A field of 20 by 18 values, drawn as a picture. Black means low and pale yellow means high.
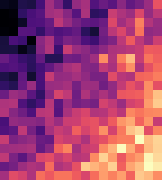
Ninth with the lowest average: top left. Ninth with the highest average: bottom right. Stripes: none. Slope: up to the bottom right. Mirror symmetry: none.
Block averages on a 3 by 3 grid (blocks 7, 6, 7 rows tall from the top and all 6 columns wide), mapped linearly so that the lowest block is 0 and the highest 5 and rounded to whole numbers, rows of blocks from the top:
013 / 124 / 245
